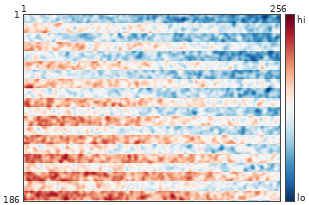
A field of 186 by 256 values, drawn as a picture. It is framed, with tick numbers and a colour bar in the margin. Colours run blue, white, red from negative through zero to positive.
Stripes running across repeat 10 times from top to bottom. The values follow a bell shape. There is an overall slope up to the bottom left. The ninth with the highest average is the bottom left. The ninth with the lowest average is the top right. There are no lone odd cells.
